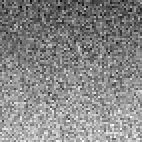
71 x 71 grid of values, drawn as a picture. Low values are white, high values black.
Odd rows or columns: none. Slope: up to the top. Histogram: bell-shaped. Average level on the scale: 50%. Stripes: none.
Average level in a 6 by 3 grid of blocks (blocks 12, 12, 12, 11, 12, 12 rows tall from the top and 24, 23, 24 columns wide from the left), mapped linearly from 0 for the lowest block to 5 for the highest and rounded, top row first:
5 5 5 | 4 4 4 | 3 3 3 | 2 2 2 | 1 1 1 | 0 0 0
